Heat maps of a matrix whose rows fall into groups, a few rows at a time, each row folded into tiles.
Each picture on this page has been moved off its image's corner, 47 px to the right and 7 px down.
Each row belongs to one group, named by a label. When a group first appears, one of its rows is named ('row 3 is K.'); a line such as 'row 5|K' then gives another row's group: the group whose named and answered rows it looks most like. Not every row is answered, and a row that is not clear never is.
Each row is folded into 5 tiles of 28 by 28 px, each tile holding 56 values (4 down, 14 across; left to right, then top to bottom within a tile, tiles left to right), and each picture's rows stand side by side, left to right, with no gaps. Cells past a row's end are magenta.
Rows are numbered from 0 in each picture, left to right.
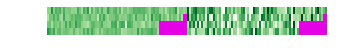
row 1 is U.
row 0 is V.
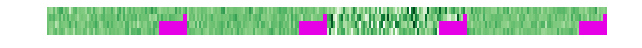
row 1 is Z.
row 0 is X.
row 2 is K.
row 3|V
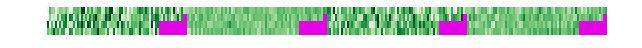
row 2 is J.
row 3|X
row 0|Z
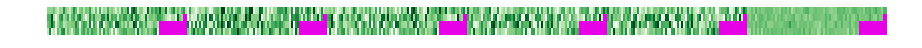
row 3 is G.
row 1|Z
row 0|K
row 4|G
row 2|K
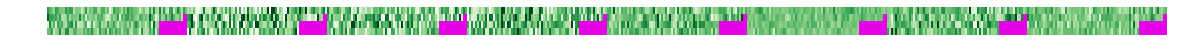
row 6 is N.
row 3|Z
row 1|K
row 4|J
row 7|U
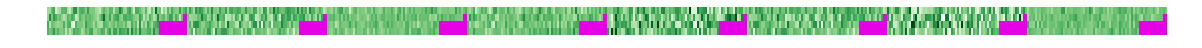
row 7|Z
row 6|G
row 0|X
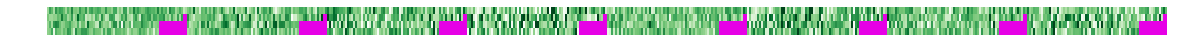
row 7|G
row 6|U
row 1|J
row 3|K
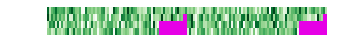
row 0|U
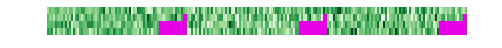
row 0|N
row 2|N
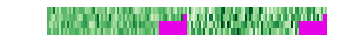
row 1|Z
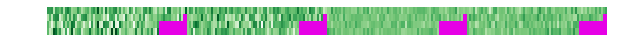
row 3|X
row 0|N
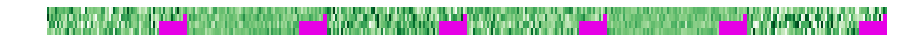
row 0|U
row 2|J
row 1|X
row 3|N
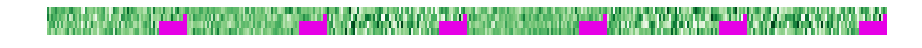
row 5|G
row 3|X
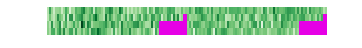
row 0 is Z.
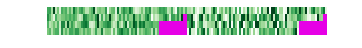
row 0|J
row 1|K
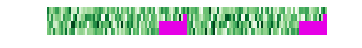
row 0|G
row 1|G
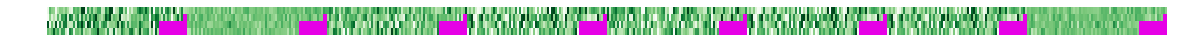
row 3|K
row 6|K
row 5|K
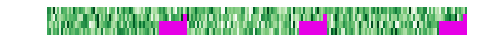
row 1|U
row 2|N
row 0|J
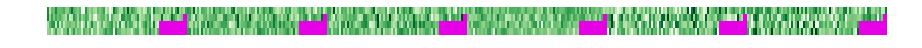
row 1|J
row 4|K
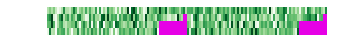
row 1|N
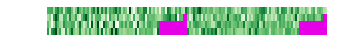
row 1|N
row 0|N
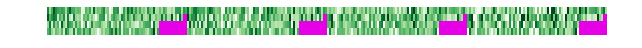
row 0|U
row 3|K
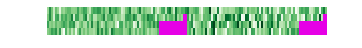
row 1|G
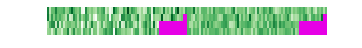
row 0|U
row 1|J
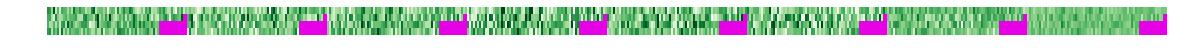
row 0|J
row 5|G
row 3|Z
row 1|K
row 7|Z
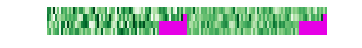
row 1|J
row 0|J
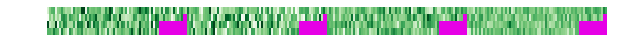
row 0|Z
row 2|N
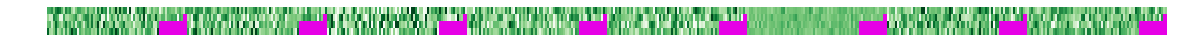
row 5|Z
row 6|Z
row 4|V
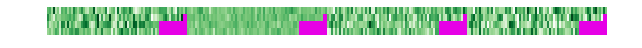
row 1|X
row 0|J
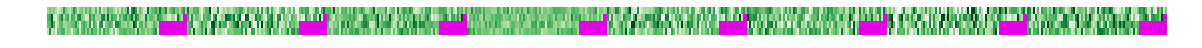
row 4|G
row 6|K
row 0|K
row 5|U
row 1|G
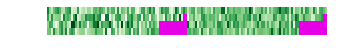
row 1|Z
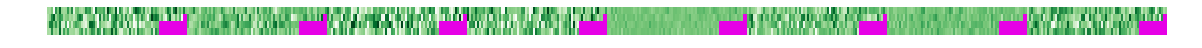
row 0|V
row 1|J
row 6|Z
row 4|V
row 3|U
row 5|K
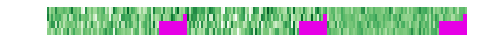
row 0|U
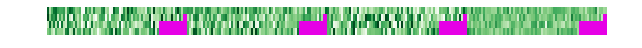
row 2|G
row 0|U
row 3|V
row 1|N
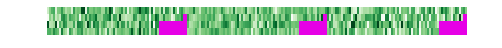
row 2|G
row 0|Z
